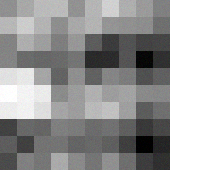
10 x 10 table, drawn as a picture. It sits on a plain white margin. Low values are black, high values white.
Odd patch: higher, in the middle left. Grain: streaks across. Stripes: horizontal, repeating 2 times. Seam: vertical, 80% of the way across, the left part higher. Calmest part: bottom middle.
